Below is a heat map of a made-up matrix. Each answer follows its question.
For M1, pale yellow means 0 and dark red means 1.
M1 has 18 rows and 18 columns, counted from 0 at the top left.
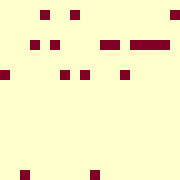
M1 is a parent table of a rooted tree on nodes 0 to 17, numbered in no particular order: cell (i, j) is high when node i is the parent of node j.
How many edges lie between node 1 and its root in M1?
0
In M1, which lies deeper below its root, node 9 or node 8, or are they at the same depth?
the same depth
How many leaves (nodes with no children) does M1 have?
14
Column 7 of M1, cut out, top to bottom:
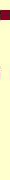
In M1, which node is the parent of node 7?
1
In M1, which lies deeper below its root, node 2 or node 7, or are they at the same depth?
node 2
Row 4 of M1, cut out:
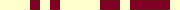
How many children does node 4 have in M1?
8
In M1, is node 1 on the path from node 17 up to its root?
yes
